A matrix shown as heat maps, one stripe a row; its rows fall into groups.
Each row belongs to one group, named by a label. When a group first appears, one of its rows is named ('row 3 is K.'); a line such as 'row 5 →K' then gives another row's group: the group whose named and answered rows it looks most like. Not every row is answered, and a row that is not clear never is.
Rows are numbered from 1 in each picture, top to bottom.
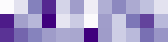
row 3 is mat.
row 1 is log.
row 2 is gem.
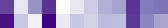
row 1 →gem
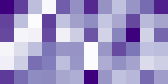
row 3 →gem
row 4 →log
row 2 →gem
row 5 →log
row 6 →mat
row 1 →mat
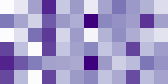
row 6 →gem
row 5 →mat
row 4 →gem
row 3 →log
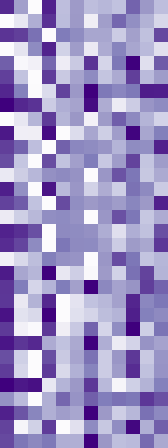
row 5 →gem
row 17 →mat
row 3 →mat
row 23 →gem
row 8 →mat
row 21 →mat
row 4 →log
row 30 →mat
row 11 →mat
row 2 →log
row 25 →mat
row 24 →gem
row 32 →mat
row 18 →mat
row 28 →mat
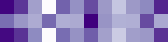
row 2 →mat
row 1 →mat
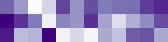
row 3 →gem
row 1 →mat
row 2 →mat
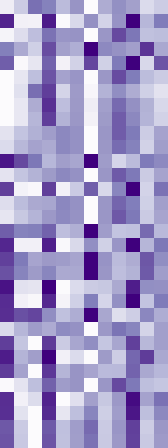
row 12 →mat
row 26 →gem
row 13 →log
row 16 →log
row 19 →mat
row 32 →gem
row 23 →mat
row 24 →log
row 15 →log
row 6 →log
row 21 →gem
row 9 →log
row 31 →gem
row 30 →gem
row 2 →gem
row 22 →gem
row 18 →gem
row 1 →log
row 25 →gem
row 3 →log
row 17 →mat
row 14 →gem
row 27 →gem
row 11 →log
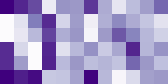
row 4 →gem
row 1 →mat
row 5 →gem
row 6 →mat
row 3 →log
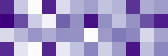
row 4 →gem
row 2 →mat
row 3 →log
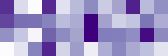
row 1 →gem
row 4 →log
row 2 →mat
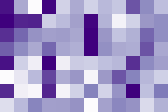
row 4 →mat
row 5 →gem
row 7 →gem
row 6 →log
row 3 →mat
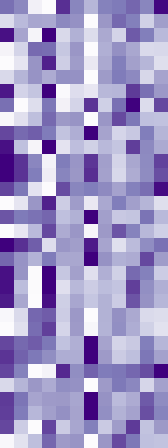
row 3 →gem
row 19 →mat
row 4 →log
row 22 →gem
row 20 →gem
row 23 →log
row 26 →mat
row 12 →mat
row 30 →mat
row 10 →mat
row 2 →log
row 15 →log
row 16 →mat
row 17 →log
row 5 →log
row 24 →log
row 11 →gem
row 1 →mat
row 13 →mat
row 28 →log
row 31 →gem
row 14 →mat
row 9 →log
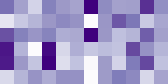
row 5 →gem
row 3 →mat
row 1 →mat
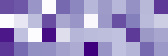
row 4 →mat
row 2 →log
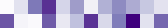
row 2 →gem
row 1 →log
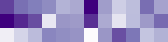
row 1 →mat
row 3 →log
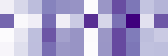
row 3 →log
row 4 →log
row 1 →log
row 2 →gem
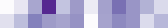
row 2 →log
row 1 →log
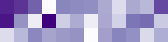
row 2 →gem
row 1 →mat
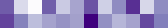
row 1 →gem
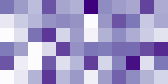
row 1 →mat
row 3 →log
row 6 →log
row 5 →gem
